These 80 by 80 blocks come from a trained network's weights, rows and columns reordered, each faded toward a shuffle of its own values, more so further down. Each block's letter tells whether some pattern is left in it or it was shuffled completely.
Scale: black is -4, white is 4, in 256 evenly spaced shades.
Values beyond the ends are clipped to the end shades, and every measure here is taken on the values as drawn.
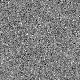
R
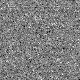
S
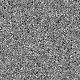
R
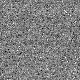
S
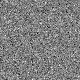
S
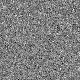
R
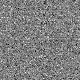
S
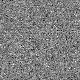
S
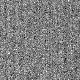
S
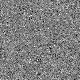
R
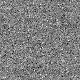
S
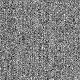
S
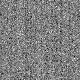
S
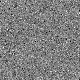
R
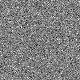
R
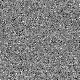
S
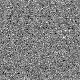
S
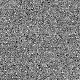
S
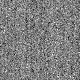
S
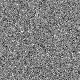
R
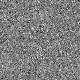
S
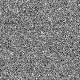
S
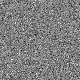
R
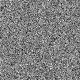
R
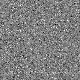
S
